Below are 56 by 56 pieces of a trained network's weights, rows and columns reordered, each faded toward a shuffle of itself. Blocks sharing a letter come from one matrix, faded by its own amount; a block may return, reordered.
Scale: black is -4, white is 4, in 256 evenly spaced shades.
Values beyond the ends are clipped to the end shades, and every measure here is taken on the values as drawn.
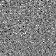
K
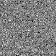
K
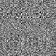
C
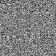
K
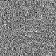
C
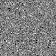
K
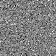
K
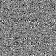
K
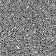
K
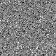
K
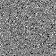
K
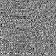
C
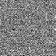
C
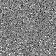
K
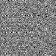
C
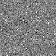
K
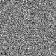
C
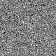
K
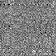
C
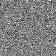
K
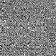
C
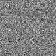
C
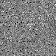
K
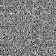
C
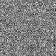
C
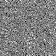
K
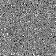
K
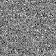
K
